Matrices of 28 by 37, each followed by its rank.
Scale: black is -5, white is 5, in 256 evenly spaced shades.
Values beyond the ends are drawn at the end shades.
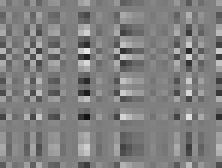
one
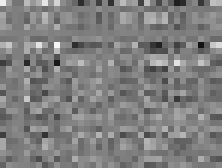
three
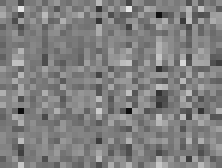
three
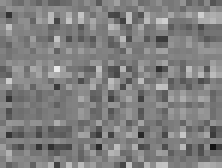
three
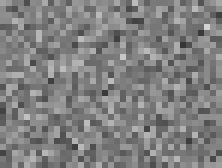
full rank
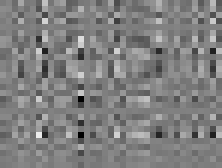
two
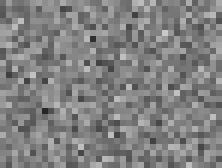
full rank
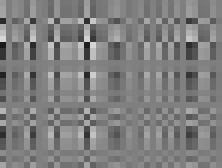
one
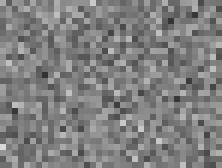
full rank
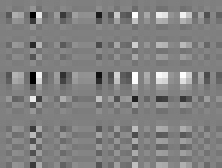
one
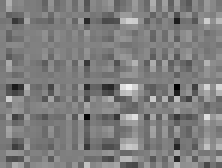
two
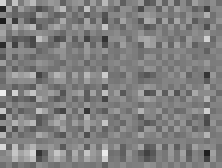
two
